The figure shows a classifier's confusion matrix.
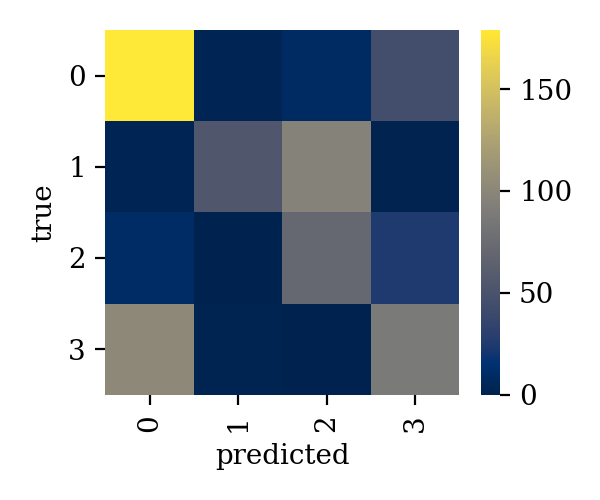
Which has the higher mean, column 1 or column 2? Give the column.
2
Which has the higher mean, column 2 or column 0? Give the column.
0
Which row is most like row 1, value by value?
2
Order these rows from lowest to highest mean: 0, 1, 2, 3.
2, 1, 3, 0
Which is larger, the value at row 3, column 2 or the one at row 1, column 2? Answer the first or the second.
the second
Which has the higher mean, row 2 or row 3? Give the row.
3
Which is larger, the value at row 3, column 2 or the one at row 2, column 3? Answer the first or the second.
the second
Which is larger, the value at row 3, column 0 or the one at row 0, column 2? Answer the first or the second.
the first
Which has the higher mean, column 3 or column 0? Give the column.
0
